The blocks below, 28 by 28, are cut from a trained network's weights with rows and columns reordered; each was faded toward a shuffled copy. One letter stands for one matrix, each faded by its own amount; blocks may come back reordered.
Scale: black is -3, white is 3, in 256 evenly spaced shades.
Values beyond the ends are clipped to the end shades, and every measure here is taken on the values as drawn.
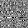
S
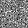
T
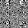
S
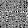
S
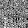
S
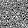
T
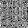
S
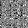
S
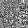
S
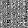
S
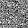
T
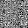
S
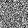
T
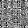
S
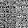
S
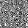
S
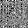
S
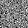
T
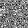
T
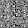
S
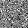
T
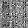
S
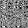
S
